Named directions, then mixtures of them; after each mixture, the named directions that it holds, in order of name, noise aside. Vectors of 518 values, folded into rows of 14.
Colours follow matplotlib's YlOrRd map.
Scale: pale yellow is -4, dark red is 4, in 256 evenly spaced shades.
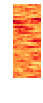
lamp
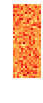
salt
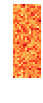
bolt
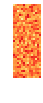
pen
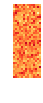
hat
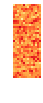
hat, lamp, pen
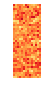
hat, lamp, pen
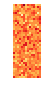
bolt, hat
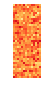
hat, lamp, pen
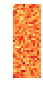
hat, pen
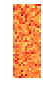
bolt, hat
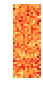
bolt, hat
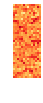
hat, lamp, pen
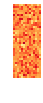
salt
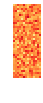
pen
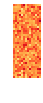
bolt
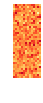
hat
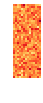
bolt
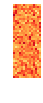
hat, pen, salt
